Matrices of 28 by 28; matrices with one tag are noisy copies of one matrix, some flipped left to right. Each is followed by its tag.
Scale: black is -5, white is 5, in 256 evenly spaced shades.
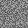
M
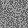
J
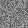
J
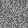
J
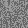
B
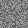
M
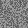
J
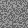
M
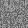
B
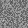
J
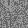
B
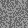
J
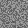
M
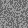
J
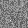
B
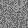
B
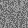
B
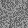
J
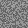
M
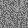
B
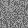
B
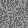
J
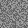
M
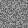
M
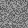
M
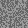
J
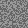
M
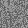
B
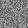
J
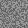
M
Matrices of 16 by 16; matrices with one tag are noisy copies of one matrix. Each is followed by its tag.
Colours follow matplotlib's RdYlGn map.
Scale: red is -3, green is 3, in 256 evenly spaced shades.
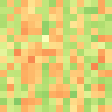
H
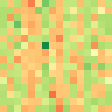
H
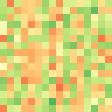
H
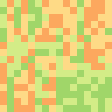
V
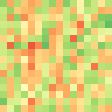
H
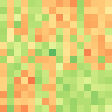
V
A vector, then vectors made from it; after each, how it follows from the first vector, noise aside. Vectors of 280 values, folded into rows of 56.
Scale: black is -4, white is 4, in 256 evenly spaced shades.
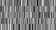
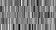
copied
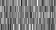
negated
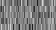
copied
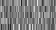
negated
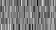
copied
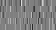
partly zeroed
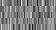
copied
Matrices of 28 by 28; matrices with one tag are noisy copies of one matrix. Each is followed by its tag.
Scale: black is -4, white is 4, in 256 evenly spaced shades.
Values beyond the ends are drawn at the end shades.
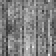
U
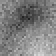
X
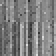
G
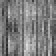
U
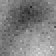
X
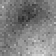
X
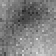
X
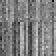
G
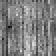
U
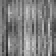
U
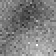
X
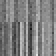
G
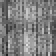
U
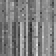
G
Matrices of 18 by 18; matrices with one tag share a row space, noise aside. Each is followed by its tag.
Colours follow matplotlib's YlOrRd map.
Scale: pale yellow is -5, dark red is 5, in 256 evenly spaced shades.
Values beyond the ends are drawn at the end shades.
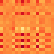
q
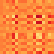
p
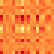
q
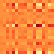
p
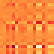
p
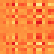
p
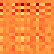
q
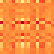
q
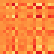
p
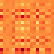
q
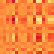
p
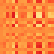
p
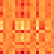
q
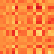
p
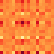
q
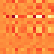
p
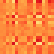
p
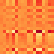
p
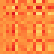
p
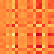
p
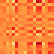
p
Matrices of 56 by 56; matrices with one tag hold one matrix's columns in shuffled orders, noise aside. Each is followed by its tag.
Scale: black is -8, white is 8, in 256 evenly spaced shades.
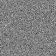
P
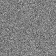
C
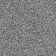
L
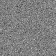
L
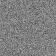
L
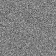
P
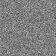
P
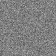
C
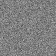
L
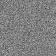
L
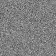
P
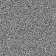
L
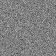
P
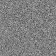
P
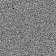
C
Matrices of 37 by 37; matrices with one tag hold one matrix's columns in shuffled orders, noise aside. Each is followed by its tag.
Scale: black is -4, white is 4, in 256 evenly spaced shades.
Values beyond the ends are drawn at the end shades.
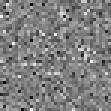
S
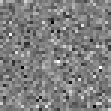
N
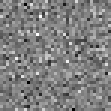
S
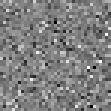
N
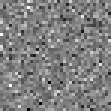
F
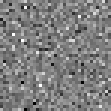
F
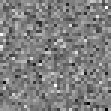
F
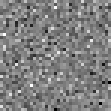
F
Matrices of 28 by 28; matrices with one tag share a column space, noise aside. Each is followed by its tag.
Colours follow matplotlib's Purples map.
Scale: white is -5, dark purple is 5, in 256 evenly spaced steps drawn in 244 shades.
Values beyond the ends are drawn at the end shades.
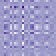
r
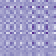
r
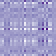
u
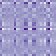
u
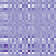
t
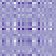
u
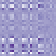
t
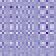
r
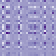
r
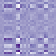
t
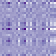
u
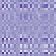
t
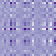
u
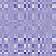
t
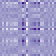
u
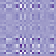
t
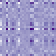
u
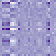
u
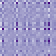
u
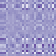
t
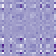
t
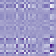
t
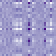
u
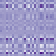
t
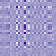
r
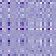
u
